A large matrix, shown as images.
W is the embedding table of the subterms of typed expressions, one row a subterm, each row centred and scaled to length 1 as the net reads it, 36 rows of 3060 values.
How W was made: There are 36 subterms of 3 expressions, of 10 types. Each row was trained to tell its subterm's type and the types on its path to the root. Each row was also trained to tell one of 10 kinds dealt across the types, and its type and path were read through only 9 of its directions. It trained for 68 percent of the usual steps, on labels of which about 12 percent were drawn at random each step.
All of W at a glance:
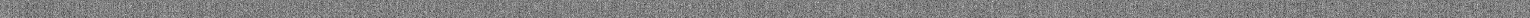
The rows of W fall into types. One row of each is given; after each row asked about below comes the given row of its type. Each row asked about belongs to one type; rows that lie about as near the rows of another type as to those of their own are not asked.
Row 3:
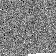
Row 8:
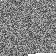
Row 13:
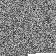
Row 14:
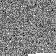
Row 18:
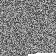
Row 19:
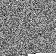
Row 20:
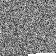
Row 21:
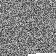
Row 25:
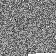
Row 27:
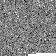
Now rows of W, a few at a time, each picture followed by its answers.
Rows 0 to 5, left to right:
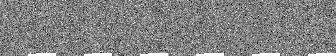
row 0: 3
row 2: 21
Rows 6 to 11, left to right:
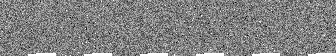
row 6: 13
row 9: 18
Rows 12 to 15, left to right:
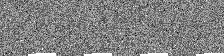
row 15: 13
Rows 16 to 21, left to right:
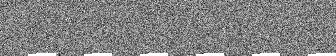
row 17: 25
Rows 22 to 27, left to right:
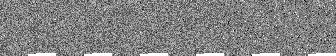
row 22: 20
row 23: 20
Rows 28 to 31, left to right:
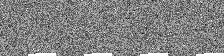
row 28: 25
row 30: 18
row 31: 20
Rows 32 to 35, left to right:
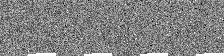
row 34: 13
